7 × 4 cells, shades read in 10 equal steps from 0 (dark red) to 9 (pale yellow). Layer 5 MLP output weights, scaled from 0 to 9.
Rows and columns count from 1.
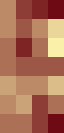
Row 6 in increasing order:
2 4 5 6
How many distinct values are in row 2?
3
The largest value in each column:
6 6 5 9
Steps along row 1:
down down down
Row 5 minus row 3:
2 4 1 -2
